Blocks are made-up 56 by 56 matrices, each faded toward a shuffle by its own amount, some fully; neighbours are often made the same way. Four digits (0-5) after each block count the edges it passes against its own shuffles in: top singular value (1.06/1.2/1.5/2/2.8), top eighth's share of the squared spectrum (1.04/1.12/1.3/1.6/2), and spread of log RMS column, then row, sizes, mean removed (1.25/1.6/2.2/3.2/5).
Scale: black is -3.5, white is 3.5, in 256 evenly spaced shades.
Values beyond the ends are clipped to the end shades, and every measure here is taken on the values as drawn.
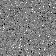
0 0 0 0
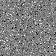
0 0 0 0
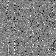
1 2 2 0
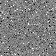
0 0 0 0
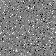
1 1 0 0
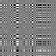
5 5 4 4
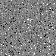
2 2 0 0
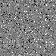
3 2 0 0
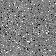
0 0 0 0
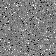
1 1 0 0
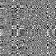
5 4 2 2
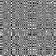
5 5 3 3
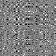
4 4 2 2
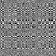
5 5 3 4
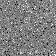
1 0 0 0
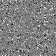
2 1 0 0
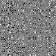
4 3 2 2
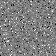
1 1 0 0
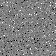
1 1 0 0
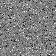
0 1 0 0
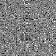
3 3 1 1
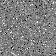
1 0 0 0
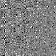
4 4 2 2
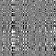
4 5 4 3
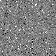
2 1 0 0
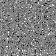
2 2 0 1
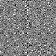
4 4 2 2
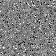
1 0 0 0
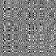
4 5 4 3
